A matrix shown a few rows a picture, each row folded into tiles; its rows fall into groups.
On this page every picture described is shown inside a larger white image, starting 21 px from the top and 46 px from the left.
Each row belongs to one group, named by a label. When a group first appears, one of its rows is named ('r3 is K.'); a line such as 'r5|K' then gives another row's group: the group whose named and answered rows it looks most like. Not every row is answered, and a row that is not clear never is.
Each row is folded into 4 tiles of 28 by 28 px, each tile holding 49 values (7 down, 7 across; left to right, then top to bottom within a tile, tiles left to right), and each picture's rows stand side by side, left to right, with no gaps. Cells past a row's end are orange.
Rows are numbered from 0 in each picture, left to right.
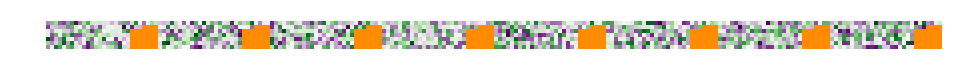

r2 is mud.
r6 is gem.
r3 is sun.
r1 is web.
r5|sun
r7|web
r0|gem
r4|sun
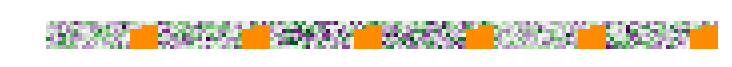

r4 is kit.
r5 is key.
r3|sun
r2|sun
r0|gem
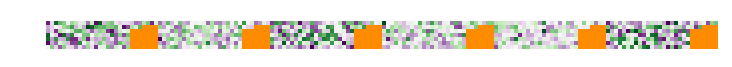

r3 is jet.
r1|key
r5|key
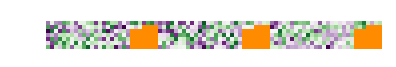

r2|jet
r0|key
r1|web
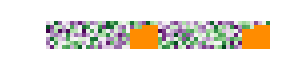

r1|gem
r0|key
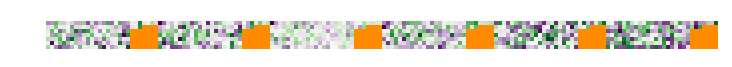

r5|sun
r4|gem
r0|kit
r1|jet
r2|jet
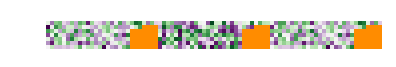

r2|kit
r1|web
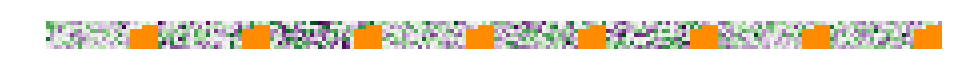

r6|mud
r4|gem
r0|kit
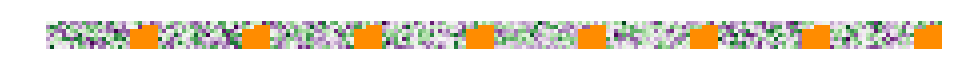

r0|web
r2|mud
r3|jet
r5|mud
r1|mud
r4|web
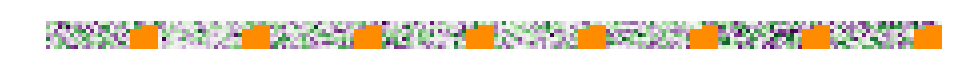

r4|mud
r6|web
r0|gem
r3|jet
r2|web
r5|web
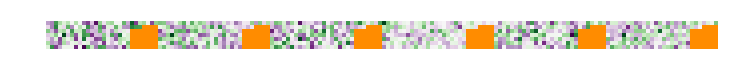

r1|sun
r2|gem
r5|gem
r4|jet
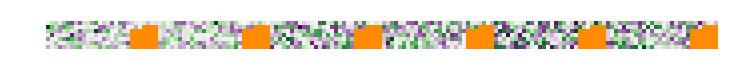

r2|web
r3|key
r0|kit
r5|key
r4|sun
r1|web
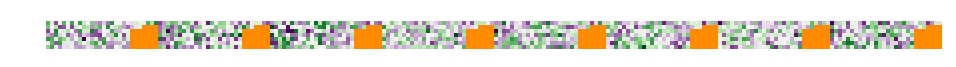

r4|key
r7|key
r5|key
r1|mud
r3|kit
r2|key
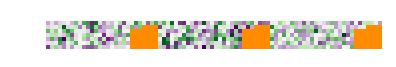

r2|kit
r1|web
